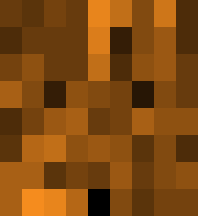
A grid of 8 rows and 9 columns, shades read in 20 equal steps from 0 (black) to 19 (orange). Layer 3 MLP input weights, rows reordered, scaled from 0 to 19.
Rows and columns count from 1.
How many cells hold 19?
1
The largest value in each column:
13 19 18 14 18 15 13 16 11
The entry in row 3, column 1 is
9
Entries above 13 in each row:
3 1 1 0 0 2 0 3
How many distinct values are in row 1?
8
